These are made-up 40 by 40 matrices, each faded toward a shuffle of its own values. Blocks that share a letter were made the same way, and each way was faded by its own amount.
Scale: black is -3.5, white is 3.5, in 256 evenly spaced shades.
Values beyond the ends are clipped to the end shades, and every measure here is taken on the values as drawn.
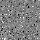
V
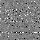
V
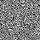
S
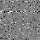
V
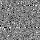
S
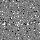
V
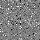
V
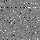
V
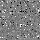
V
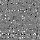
V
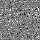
V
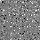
V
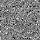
S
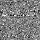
S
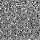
S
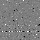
V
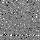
V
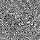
S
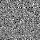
S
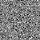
S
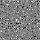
V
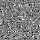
S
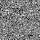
S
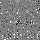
V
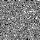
S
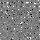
V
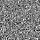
S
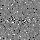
V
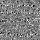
S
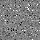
V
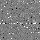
V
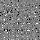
V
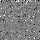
V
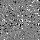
V
